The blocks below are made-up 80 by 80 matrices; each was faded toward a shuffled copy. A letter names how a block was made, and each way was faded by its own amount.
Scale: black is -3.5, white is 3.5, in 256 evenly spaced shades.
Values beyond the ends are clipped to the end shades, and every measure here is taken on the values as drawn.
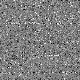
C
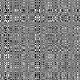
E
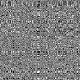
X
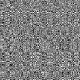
X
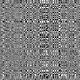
E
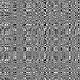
E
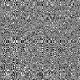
X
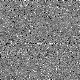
C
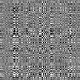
E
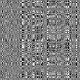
E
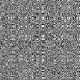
X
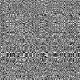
X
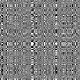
E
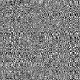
X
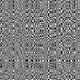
E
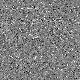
C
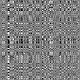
E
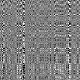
E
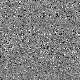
C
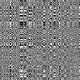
E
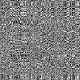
X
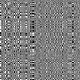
E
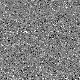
C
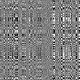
E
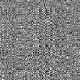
X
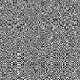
X
